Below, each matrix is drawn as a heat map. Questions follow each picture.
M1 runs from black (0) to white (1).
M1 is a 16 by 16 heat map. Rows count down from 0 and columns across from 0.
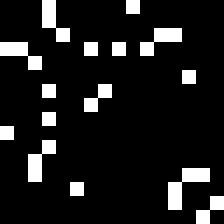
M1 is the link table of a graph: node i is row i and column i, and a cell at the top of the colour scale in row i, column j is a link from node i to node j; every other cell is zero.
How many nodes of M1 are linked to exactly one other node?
9
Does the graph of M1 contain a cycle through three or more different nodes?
no
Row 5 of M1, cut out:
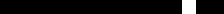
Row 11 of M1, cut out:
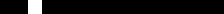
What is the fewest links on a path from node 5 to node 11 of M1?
4
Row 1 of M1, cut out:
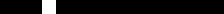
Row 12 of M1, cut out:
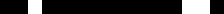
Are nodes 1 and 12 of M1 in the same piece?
no
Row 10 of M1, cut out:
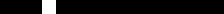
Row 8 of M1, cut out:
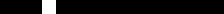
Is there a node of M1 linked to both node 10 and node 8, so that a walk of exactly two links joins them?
yes
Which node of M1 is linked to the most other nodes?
node 3
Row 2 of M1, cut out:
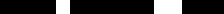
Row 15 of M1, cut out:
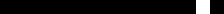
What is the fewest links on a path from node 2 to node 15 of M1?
3
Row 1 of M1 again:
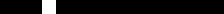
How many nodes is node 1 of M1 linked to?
1
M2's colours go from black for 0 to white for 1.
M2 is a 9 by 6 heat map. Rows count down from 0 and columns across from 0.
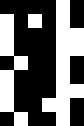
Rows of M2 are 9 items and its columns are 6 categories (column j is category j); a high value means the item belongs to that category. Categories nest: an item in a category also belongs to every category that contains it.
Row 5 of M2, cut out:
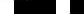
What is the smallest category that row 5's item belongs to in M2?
0
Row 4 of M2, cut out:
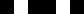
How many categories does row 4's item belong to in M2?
2
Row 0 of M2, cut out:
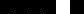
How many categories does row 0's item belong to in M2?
1
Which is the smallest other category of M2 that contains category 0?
4
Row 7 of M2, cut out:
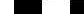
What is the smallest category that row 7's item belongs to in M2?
3
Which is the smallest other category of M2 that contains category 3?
0
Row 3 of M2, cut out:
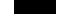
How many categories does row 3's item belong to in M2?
3
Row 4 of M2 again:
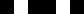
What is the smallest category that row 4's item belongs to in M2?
1
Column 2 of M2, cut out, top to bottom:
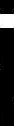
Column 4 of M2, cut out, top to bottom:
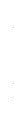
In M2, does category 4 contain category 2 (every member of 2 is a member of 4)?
yes
